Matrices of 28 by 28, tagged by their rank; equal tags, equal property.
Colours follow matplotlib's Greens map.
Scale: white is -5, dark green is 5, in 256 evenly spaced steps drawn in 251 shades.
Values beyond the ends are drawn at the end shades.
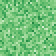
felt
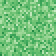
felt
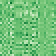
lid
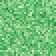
felt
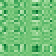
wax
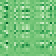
wax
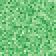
felt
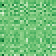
lid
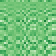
wax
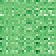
lid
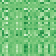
wax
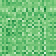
lid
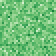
felt
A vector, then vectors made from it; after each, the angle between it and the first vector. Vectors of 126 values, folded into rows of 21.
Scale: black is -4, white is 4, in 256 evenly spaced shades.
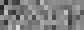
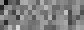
nearly parallel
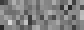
orthogonal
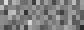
partly opposed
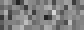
orthogonal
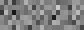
partly aligned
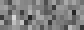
orthogonal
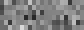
orthogonal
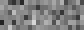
orthogonal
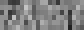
partly aligned
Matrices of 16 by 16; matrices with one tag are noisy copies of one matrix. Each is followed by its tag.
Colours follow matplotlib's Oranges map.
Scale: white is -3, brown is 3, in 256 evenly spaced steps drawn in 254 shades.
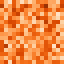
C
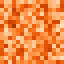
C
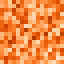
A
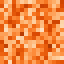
C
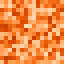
A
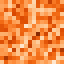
A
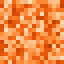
C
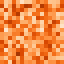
C
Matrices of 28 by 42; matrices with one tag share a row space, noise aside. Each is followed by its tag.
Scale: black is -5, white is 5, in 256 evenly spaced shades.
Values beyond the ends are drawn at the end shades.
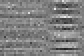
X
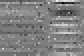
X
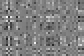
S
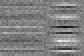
X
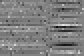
X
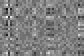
S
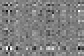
S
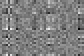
S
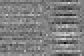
X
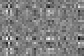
S
